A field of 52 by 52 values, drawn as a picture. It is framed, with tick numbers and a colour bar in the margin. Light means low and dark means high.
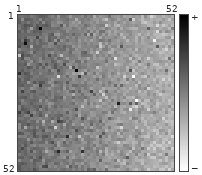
Values rise toward the left. The values follow a bell shape. No regular stripes run through it. The grain is fine, like static.
